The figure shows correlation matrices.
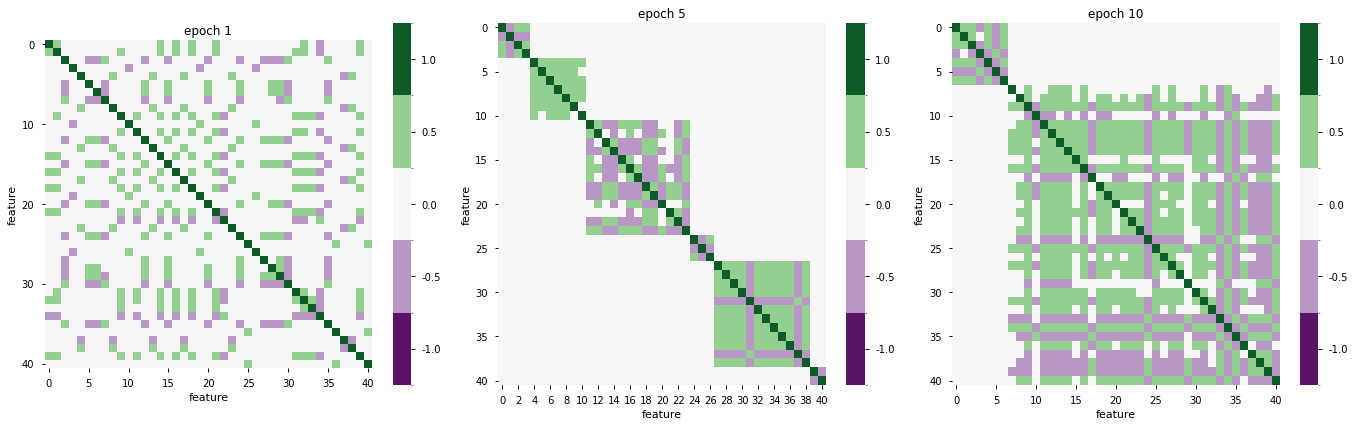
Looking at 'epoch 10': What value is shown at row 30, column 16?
0.5
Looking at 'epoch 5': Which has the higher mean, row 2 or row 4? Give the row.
4
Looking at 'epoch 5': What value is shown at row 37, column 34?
-0.5
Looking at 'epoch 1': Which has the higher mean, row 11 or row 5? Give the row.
11
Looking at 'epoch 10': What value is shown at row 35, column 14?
-0.5
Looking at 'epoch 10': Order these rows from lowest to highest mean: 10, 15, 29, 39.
39, 10, 29, 15
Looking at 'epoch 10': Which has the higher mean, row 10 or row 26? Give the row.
26
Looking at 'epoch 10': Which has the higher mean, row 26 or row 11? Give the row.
11
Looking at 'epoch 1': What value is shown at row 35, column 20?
-0.5
